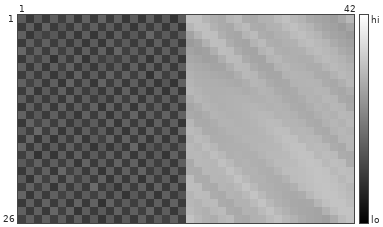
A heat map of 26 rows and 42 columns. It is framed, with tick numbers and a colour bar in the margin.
It is made of 1 by 2 panels. Panel 1,1: low, checkered. Panel 1,2: high, slanting down to the right, faint in contrast.
